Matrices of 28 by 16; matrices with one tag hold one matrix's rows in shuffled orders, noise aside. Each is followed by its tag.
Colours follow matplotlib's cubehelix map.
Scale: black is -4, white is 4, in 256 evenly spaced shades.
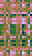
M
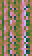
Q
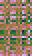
M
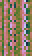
Q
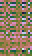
M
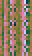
Q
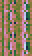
Q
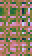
M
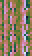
Q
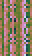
Q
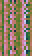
Q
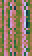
Q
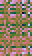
M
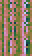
Q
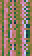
Q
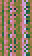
Q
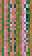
Q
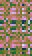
M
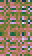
M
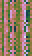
Q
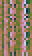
Q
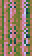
Q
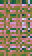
M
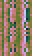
Q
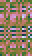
M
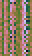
Q
